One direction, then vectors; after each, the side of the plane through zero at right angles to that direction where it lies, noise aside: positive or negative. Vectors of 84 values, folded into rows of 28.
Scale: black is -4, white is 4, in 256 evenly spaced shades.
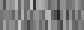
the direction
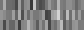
negative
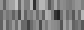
positive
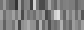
negative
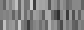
positive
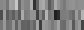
positive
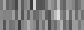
negative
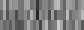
negative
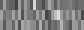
negative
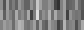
positive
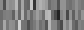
positive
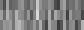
positive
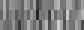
negative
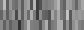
negative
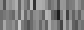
positive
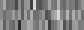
negative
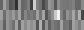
negative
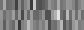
negative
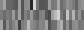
negative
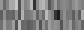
positive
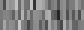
positive
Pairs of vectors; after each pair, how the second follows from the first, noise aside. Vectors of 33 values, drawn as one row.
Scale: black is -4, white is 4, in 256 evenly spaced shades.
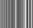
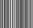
shuffled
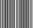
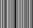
sign-scrambled
